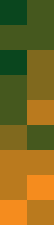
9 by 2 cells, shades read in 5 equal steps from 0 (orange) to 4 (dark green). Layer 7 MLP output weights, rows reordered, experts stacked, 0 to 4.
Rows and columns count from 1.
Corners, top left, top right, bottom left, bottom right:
4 3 0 1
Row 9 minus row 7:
-1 0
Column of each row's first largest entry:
1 1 1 1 1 2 1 1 2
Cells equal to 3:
6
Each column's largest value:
4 3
